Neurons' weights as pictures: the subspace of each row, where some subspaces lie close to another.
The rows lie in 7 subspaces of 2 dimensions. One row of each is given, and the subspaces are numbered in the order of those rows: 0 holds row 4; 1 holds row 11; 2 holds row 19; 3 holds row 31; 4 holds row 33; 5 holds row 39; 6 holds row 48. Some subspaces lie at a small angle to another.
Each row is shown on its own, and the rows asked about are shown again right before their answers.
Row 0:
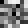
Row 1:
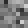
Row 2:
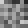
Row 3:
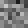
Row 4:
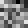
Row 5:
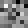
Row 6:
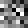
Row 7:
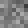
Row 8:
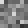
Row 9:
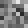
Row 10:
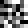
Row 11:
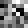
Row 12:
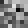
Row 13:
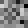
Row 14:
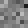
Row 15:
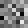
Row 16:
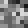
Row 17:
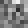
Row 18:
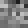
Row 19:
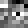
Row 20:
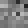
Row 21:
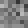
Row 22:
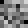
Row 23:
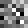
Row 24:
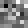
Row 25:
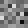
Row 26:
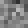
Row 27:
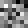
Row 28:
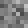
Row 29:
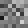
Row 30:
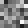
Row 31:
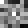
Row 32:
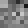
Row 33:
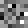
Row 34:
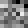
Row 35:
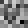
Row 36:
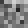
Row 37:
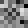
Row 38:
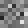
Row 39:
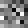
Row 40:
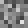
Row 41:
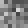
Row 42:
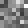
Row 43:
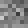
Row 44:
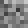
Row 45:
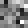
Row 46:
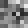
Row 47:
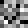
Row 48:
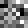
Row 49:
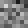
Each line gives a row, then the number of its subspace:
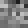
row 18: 2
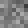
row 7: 1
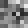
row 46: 3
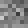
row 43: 4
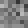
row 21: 6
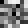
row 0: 3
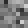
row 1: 3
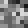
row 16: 3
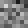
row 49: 0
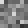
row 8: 3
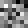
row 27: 0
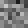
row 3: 0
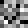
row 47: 0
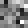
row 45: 3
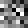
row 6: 5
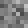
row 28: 1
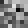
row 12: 4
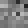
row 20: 2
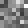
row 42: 2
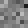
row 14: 2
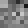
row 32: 2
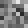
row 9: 1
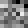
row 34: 6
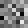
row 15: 5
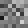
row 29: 4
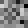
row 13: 6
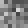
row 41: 4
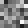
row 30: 2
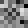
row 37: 6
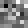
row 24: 0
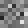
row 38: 4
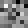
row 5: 0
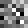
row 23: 5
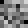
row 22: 0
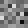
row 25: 4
